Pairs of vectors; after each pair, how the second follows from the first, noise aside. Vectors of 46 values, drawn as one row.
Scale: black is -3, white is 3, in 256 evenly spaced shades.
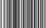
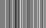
partly zeroed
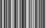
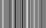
partly zeroed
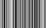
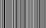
partly zeroed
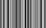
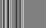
partly zeroed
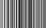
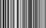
sign-scrambled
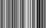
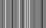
partly zeroed
